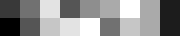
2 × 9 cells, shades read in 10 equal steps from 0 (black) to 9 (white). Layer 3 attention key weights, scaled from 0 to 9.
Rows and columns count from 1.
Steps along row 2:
up up up up down up down down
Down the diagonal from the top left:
2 3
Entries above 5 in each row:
4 5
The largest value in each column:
2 4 8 8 9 6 9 6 1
